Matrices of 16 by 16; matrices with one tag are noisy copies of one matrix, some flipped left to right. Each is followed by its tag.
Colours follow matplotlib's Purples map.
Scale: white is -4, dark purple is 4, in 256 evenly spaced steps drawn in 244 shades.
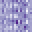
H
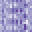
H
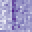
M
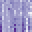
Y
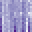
Y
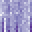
Y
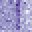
M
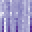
Y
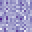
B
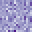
B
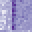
M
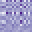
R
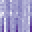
Y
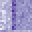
M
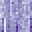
Y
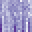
Y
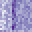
M
